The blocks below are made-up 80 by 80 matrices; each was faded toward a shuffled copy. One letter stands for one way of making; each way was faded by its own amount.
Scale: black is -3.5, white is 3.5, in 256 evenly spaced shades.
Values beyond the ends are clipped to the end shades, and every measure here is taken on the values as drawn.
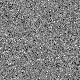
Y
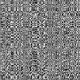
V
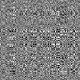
V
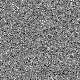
Y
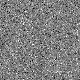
Y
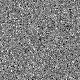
Y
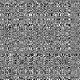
V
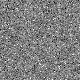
Y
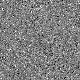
Y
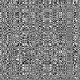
V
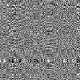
V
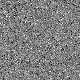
Y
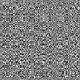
V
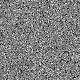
Y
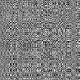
V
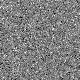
Y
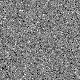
Y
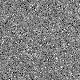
Y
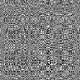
V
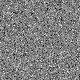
Y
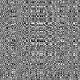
V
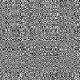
V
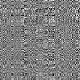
V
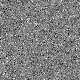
Y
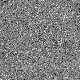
Y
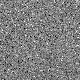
Y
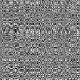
V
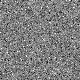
Y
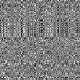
V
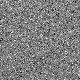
Y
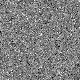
Y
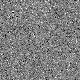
Y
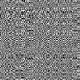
V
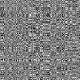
V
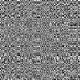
V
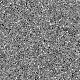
Y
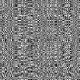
V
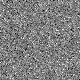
Y
